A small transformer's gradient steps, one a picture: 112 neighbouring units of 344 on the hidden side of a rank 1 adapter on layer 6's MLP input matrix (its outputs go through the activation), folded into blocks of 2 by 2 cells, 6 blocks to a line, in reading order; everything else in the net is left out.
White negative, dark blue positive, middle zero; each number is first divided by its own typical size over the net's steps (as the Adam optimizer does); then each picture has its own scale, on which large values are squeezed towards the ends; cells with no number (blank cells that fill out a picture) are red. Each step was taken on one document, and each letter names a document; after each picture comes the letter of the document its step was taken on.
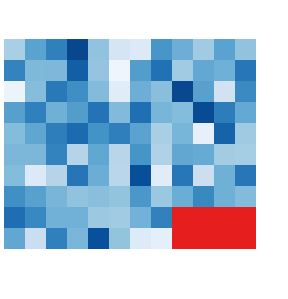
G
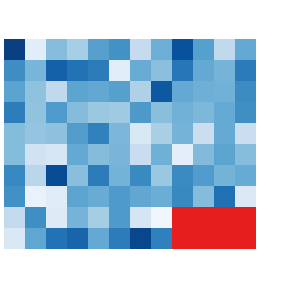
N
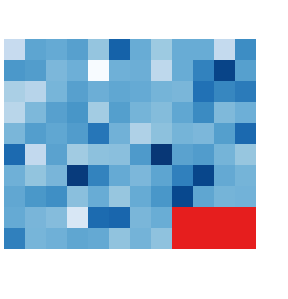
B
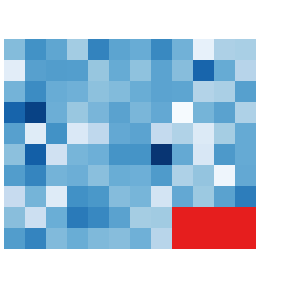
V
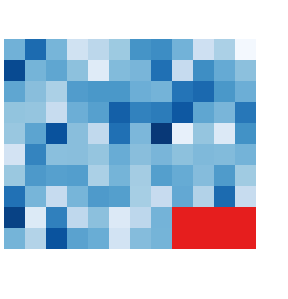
V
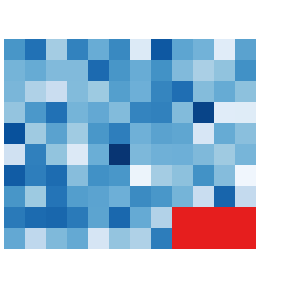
G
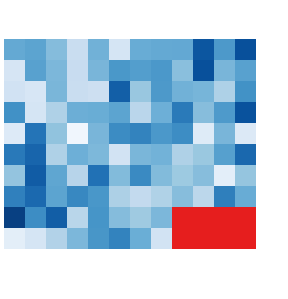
V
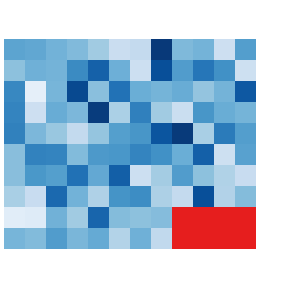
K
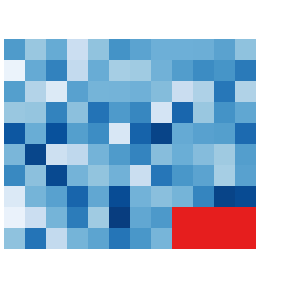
G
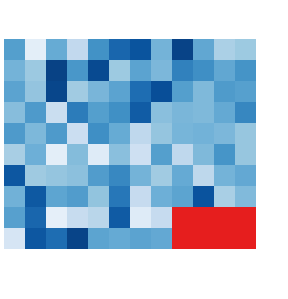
N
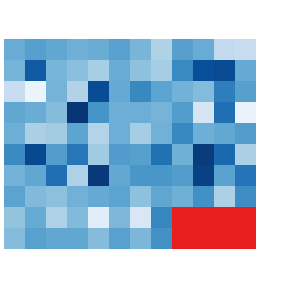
B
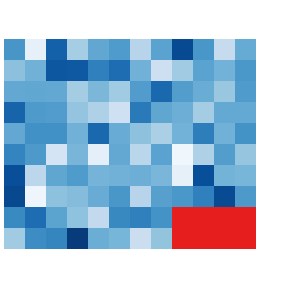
N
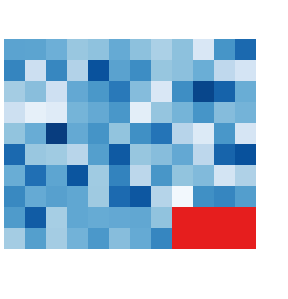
K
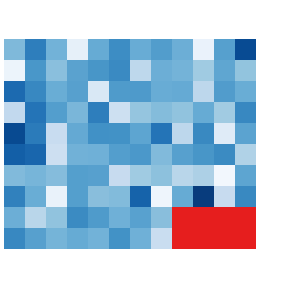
V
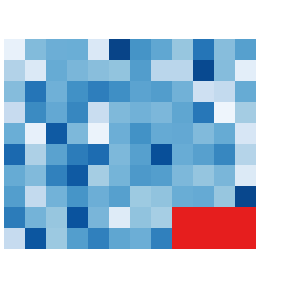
B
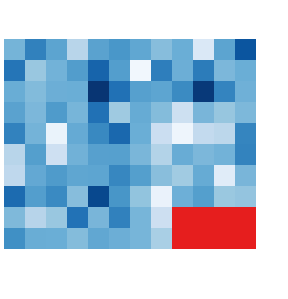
V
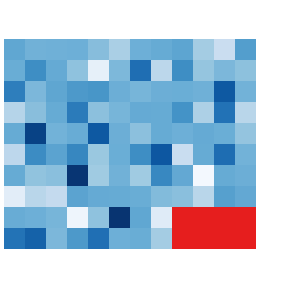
B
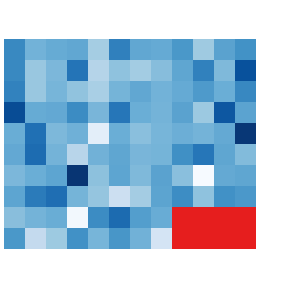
B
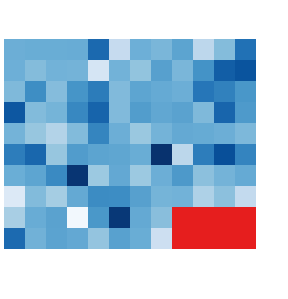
B
